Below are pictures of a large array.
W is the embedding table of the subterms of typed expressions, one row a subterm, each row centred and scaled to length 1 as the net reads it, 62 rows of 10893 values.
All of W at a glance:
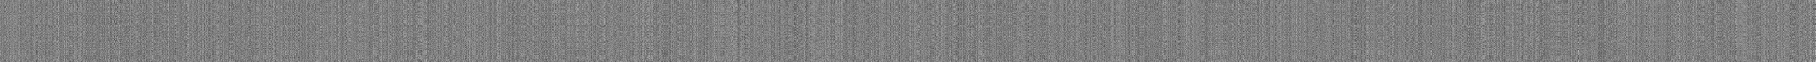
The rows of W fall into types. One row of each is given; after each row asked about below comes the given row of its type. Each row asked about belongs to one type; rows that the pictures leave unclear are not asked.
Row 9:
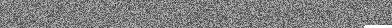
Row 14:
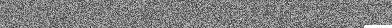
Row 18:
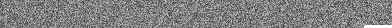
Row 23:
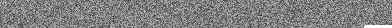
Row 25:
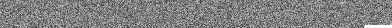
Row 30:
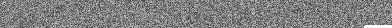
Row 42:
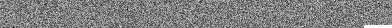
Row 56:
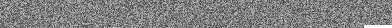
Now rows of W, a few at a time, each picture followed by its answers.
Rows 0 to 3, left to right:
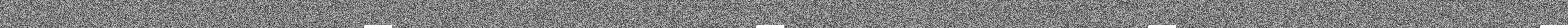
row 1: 14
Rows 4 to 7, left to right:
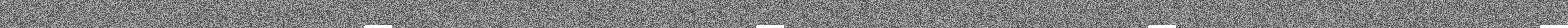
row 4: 9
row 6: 30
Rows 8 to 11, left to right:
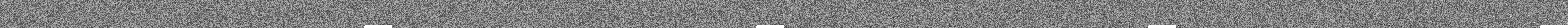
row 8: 9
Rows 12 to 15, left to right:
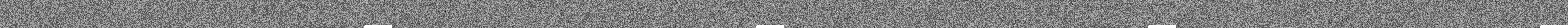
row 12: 14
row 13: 18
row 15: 56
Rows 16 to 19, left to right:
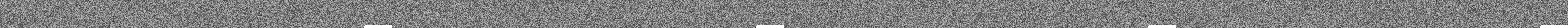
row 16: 23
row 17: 25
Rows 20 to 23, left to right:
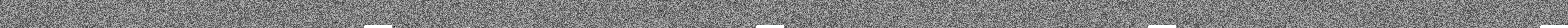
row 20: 30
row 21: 14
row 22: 18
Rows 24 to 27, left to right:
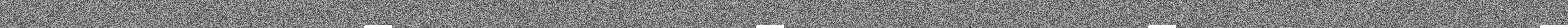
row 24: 9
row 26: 42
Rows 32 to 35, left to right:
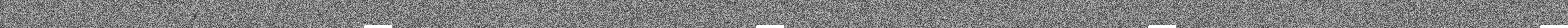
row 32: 18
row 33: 30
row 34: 25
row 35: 30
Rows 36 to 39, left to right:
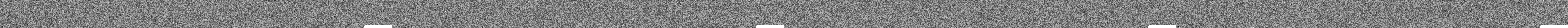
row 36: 18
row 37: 14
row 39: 14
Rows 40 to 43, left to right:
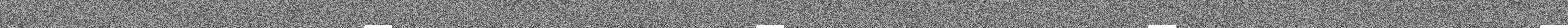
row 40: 23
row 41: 23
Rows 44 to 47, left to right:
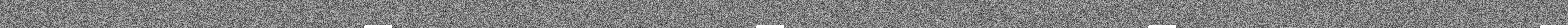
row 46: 9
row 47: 56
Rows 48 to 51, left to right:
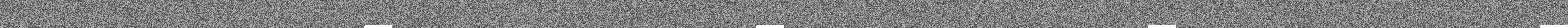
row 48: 25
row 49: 30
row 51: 42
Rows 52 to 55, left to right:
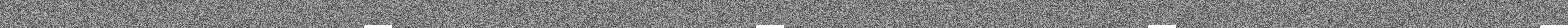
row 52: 25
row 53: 56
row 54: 42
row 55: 56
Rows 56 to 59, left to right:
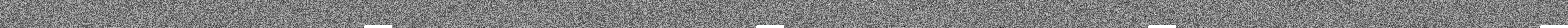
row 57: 30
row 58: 56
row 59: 23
